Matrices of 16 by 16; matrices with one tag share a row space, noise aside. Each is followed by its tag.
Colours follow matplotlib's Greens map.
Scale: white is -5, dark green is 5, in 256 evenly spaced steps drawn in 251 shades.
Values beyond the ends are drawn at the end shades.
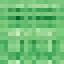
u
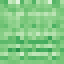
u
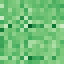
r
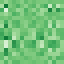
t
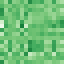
r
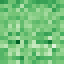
u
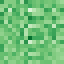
r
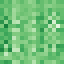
t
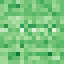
u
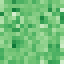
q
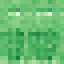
u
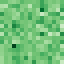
q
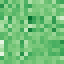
r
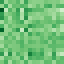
r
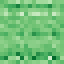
u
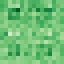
u
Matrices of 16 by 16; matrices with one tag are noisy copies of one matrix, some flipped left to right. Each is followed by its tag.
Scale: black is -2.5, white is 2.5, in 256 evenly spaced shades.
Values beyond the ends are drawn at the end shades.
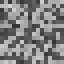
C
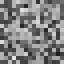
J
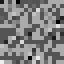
C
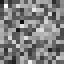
J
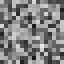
J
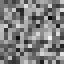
J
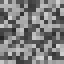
C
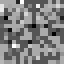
C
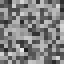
J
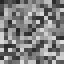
J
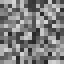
C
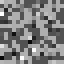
C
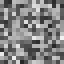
J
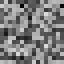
C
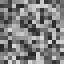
J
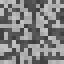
C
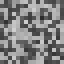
J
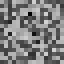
J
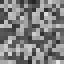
C
